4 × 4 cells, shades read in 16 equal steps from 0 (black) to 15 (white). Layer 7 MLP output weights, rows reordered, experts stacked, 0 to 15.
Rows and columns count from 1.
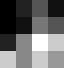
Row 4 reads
12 8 12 9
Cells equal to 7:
1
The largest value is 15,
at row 3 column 3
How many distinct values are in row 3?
4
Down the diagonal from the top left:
0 1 15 9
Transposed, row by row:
0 0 2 12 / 2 1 8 8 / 5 7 15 12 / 1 5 12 9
